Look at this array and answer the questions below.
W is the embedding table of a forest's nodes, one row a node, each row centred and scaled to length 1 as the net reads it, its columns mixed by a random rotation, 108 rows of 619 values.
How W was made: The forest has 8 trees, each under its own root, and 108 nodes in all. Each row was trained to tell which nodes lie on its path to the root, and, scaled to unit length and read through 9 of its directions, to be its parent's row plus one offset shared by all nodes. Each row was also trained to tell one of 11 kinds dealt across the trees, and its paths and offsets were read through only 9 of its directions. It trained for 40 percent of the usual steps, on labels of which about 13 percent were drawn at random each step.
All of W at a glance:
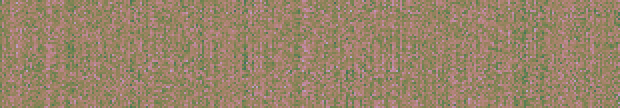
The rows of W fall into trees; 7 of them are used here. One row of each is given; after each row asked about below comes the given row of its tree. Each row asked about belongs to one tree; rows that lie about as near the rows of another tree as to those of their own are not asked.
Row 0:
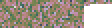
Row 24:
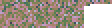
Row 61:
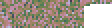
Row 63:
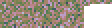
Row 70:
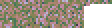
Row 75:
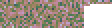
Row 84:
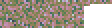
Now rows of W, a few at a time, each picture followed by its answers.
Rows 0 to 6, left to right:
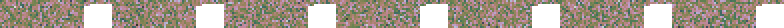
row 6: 24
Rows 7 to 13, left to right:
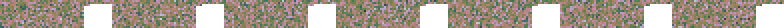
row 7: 0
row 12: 84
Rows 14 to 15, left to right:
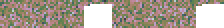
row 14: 24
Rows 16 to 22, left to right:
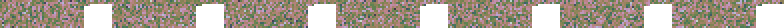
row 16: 70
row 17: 63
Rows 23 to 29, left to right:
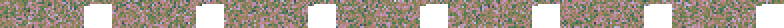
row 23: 63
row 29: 63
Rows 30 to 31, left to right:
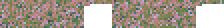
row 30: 70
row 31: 0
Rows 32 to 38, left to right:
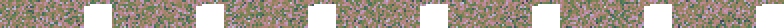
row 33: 0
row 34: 84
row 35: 24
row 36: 0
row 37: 24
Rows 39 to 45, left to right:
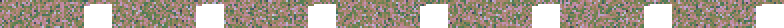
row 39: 70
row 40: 24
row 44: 63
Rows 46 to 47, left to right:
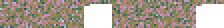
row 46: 0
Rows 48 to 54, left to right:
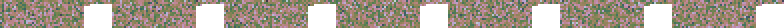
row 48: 0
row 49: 63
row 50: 63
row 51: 84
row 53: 24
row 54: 0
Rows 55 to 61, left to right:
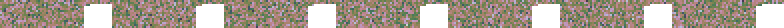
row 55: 84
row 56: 0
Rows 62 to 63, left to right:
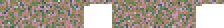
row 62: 63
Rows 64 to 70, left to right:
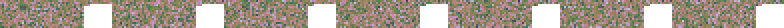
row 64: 0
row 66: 63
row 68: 84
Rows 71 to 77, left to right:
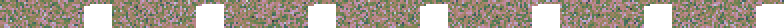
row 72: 70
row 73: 70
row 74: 70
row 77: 0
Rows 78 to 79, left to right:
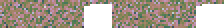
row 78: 63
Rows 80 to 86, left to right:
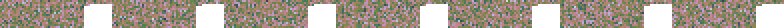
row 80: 70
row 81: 70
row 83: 63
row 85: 0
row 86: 70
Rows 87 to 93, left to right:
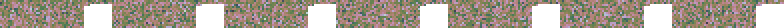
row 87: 24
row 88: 70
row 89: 24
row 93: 70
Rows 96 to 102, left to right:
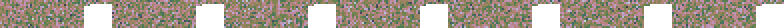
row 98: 70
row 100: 0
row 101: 70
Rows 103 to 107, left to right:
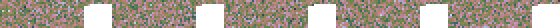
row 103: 70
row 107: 0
